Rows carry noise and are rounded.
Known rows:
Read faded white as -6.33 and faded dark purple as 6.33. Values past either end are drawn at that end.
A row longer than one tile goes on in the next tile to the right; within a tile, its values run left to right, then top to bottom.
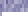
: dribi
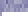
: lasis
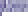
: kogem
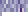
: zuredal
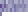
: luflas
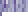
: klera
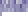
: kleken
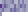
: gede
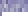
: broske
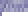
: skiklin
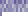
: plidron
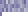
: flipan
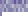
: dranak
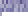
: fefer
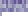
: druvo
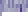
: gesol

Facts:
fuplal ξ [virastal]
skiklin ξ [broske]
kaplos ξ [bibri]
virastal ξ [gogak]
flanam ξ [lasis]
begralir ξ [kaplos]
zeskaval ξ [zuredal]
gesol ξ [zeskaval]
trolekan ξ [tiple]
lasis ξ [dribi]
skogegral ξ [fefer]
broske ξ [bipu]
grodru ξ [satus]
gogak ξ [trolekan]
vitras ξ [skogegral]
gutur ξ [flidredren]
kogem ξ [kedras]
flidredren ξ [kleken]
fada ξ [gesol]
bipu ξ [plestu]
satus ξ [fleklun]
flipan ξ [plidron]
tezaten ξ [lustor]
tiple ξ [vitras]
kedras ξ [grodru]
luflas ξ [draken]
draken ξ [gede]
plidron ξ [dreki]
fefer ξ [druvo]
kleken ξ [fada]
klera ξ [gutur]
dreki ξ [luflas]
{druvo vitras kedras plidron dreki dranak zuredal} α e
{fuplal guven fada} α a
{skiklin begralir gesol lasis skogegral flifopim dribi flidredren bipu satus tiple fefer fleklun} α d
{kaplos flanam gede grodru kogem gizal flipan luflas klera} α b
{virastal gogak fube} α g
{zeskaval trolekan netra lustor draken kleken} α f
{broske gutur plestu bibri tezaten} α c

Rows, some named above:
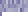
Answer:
fada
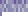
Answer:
dreki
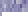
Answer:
netra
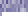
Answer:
tiple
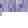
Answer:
draken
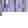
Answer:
klera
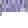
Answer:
tiple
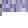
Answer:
fuplal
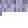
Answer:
gutur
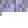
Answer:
flidredren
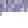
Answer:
fleklun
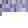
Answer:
fuplal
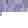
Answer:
satus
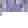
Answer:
lustor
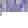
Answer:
lustor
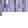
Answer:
klera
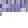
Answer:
trolekan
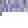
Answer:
flipan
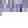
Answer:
zeskaval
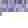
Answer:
vitras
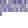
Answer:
kedras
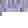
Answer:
fada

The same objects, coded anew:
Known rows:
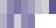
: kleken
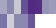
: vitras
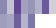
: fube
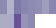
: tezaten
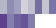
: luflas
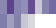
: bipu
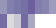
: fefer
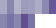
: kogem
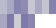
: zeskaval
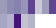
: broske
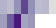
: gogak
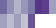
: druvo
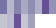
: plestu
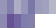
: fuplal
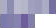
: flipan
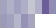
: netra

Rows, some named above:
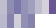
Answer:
kleken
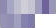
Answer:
gede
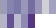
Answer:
fada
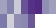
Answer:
vitras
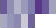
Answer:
dranak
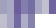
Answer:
gutur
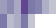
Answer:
tiple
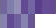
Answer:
kedras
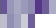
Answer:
zuredal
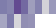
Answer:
gesol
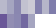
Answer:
draken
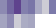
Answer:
flidredren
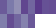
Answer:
kedras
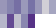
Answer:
fada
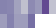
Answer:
guven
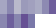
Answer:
kogem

